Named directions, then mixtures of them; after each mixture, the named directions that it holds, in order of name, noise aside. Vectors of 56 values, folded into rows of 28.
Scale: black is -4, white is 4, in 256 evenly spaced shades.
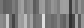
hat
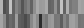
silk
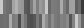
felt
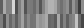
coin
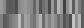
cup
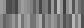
cup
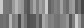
felt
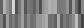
coin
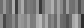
coin, cup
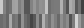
felt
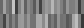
coin, cup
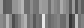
felt, hat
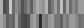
silk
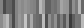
coin, hat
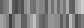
felt, silk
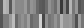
hat, silk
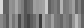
felt, silk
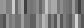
coin, felt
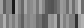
coin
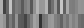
silk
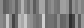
hat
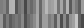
coin, silk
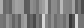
felt, hat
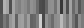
hat, silk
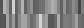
coin, silk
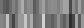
hat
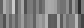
coin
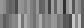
cup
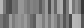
cup, felt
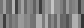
coin, cup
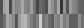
silk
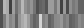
silk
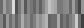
coin
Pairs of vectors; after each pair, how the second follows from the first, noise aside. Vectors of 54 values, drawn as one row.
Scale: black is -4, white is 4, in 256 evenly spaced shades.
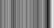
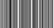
shuffled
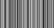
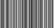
negated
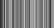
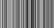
wrapped around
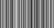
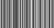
negated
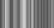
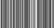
shuffled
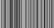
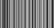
wrapped around
